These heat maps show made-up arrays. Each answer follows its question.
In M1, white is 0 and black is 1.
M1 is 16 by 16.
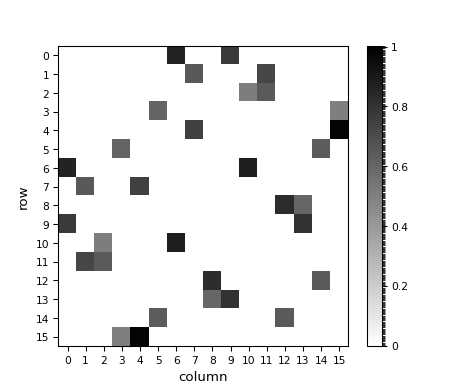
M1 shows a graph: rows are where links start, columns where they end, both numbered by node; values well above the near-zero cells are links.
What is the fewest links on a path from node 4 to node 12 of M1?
5
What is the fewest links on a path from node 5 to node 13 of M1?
4
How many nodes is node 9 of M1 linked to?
2
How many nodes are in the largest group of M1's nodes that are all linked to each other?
2
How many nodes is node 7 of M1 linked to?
2
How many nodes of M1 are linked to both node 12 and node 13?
1
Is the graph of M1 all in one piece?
yes
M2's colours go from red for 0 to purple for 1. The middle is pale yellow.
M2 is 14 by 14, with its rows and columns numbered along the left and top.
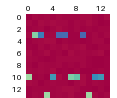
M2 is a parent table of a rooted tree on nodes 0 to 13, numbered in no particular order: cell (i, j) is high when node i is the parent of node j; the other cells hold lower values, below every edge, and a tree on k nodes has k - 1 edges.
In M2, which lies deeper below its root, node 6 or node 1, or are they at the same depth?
the same depth
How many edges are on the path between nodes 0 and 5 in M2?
4
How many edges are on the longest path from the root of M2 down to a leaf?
2
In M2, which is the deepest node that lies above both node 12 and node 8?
10
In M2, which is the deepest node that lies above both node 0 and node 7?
10
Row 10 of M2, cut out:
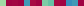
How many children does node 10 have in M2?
6
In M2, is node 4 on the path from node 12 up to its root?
no
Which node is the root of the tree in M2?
13
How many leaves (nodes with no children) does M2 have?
11
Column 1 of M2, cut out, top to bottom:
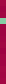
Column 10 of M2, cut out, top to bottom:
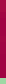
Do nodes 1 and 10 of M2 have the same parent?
no
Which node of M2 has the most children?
10
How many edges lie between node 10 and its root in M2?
1
